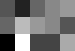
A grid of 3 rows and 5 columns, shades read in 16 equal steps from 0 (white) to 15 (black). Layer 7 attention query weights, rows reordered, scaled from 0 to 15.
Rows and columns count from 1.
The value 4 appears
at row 2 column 2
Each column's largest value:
15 13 11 11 10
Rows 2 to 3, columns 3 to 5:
6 7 10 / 11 11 5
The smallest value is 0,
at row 3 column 2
